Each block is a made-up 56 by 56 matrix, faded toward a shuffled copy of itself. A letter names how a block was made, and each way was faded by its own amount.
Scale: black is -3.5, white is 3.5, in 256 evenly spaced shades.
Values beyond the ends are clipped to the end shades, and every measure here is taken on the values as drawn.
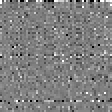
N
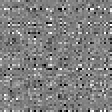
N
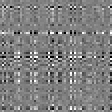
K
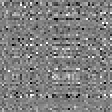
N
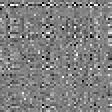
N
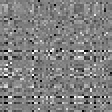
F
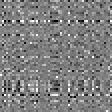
F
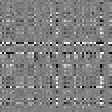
K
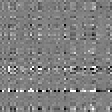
K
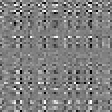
K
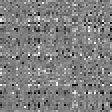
N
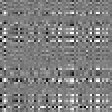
K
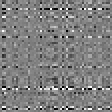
K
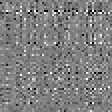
N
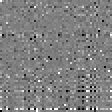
N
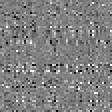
N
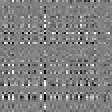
K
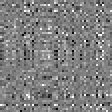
N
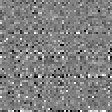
N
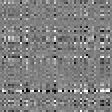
K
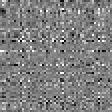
N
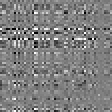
K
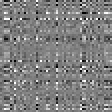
K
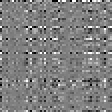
K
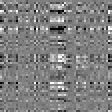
K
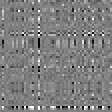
K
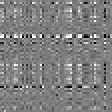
K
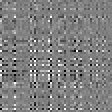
K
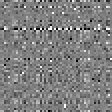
F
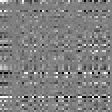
K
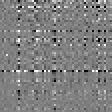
K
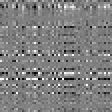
K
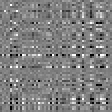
K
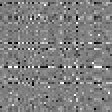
F
